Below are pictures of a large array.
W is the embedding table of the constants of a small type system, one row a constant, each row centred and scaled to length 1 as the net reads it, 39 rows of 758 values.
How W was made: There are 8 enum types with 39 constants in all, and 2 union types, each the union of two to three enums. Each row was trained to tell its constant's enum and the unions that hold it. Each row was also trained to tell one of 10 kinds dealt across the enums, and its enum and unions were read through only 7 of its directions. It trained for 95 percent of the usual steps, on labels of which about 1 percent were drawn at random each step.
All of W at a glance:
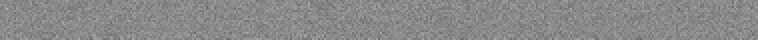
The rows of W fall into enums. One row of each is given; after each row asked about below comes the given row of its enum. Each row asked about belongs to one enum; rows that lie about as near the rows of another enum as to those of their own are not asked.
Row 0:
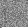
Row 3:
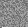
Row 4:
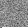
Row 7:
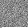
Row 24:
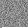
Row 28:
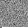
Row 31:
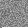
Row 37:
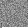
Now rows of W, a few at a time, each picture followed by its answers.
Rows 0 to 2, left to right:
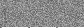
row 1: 28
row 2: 0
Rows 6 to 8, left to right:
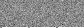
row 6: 7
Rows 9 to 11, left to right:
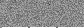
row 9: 7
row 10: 28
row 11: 28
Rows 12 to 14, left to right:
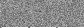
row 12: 0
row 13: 37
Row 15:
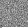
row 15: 7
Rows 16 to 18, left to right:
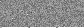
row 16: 7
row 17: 37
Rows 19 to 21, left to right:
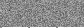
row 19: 7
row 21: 4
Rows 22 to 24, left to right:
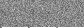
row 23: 0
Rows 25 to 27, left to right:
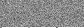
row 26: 7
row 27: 0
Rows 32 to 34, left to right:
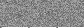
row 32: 0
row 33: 0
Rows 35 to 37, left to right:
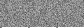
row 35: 28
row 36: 28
